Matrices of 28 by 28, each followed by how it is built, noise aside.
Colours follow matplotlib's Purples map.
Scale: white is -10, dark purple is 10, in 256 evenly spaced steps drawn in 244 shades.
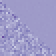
lower triangular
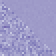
lower triangular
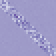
banded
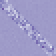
banded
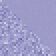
lower triangular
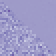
lower triangular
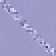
banded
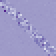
banded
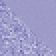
lower triangular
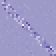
banded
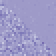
lower triangular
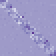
banded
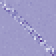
banded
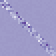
banded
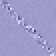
banded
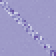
banded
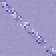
banded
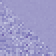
lower triangular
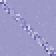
banded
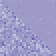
lower triangular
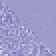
lower triangular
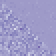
lower triangular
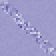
banded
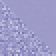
lower triangular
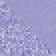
lower triangular
